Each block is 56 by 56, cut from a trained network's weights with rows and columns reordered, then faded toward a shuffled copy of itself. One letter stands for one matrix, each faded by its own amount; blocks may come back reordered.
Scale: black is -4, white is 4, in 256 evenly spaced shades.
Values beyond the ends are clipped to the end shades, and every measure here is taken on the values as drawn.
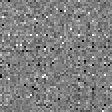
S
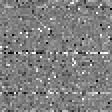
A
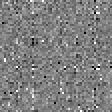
S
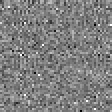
S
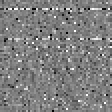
A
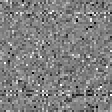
A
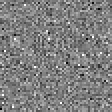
S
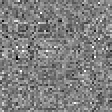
S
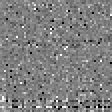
A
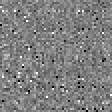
S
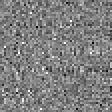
S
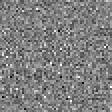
S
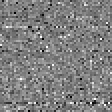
A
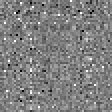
S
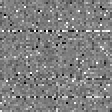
A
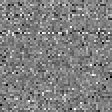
A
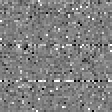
A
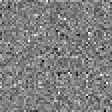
S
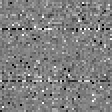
A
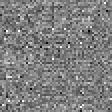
S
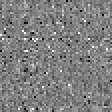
S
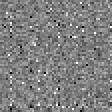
S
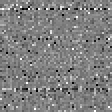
A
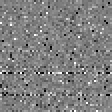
A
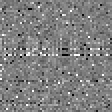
A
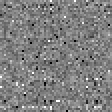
S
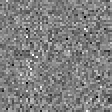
S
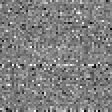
A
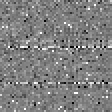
A
